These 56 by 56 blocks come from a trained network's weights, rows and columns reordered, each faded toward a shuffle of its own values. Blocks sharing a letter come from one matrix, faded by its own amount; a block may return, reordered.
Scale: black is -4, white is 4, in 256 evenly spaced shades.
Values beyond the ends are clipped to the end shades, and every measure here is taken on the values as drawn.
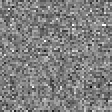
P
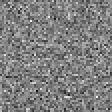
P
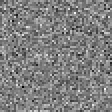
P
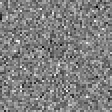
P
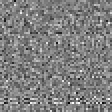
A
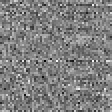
A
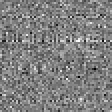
A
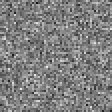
P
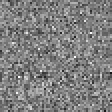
P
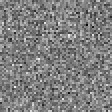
P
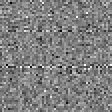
A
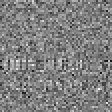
A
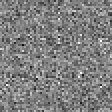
P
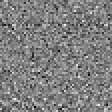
P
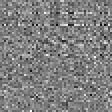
A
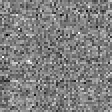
A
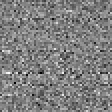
A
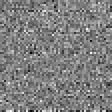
A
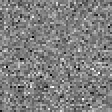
P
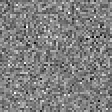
P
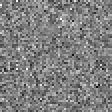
P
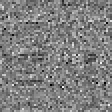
P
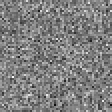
P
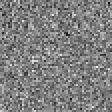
P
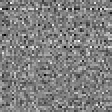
A
